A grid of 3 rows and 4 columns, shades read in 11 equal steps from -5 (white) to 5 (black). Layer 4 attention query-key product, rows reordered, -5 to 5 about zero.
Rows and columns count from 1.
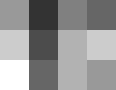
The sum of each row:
3 -6 -7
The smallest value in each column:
-5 1 -2 -3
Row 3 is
-5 1 -2 -1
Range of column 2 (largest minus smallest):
2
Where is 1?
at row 1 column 4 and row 3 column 2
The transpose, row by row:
-1 -3 -5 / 3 2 1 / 0 -2 -2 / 1 -3 -1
